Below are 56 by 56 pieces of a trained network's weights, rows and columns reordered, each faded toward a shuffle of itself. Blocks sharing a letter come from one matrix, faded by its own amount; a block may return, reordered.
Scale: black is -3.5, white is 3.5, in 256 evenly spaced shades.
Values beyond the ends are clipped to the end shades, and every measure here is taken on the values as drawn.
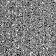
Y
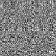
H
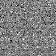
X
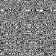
H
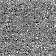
X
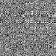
H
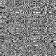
H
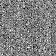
Y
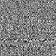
H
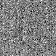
Y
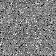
X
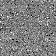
X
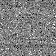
X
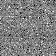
X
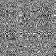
H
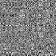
H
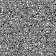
X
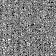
Y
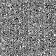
Y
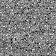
X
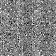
Y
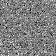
X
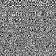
H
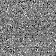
X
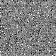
X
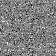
X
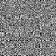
H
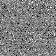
X
